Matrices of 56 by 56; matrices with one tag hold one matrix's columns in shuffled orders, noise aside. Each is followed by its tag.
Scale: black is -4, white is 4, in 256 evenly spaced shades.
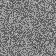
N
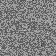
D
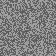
N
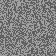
N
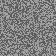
N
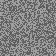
N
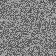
D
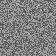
D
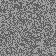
N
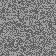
D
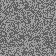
N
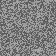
N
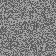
D
